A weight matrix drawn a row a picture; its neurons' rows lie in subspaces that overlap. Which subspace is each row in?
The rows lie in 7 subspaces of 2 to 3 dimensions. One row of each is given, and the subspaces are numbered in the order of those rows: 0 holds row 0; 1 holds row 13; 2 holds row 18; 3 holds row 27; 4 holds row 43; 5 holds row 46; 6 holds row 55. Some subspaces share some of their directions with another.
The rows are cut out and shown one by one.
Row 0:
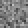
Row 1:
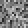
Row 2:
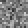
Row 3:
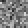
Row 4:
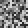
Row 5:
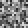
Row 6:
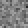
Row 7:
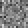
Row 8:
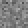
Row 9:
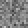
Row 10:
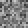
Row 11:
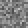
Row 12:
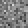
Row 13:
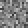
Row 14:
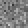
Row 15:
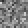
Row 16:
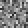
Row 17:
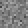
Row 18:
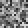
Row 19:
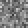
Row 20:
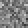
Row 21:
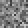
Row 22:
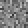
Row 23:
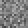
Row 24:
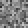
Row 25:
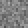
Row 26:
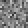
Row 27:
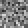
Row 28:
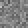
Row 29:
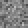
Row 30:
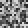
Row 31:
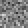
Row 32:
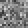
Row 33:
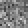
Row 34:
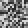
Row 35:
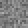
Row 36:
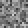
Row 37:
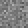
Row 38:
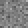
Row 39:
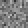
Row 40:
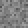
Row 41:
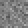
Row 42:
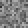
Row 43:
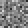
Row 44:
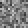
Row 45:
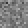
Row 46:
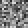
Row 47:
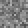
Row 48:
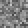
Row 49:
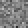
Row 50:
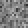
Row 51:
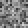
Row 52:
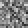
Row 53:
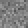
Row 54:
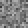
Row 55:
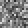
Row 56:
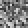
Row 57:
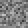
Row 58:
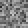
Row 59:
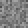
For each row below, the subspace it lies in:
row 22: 1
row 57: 3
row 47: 2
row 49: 3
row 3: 6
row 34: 1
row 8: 5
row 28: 5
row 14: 0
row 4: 2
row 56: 0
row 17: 2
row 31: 3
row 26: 1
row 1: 6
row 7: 5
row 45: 5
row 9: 5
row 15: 6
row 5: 3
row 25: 3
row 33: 0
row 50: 6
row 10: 0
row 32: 0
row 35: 1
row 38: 4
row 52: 4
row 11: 3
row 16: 1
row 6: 5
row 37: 0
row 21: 2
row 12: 0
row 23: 5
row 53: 3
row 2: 6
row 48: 2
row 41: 4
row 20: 4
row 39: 1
